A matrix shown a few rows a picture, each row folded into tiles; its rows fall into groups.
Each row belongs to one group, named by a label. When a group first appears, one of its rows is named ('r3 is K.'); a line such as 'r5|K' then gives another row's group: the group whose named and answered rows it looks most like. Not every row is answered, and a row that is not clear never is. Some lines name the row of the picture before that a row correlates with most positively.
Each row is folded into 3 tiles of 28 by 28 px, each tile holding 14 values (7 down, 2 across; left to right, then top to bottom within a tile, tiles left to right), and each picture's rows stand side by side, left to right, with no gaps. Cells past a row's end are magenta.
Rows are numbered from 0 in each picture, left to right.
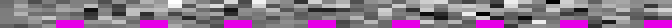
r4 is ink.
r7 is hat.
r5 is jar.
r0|hat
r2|jar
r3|jar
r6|jar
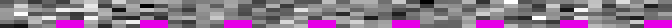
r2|ink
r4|jar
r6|jar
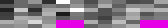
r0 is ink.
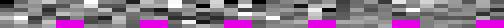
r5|jar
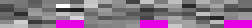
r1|jar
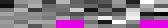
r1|ink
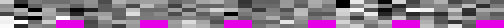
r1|ink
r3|ink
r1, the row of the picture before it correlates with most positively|1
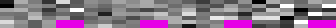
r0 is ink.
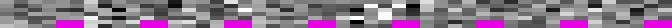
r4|ink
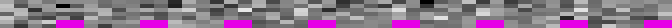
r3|ink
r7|hat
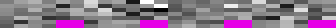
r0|hat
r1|jar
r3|jar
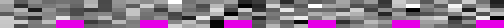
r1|ink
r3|hat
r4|jar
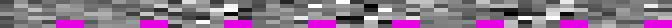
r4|jar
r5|jar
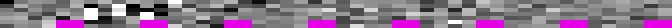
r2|jar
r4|hat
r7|hat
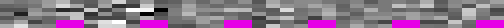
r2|hat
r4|hat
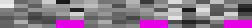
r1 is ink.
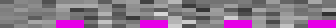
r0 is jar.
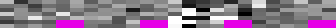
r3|ink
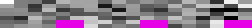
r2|jar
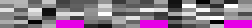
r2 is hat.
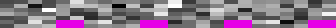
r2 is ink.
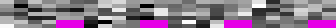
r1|hat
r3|ink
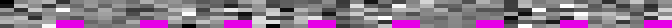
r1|jar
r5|jar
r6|hat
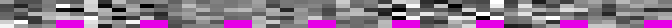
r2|hat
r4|jar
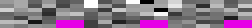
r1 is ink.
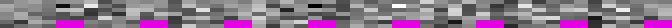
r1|ink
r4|hat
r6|hat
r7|hat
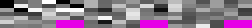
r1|ink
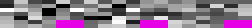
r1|jar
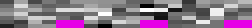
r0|hat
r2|ink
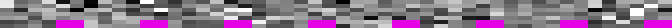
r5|hat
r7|ink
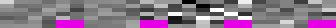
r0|jar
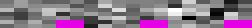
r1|hat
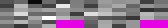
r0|hat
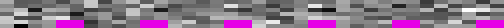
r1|ink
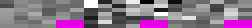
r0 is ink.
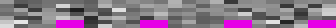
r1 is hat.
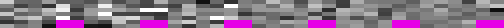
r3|jar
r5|jar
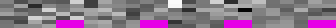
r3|jar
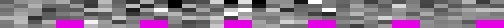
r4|hat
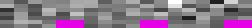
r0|ink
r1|ink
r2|jar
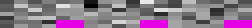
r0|hat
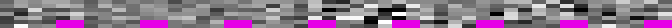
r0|hat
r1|hat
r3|jar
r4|jar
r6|ink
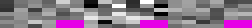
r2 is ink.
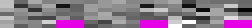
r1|hat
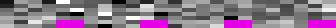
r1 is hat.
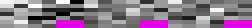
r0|jar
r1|ink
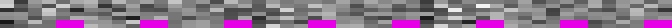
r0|ink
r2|jar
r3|hat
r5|hat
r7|ink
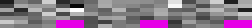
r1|hat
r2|ink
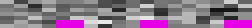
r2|jar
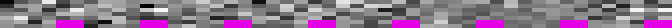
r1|hat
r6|ink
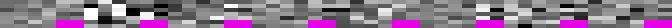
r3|jar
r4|ink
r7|jar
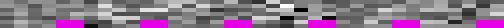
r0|ink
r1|hat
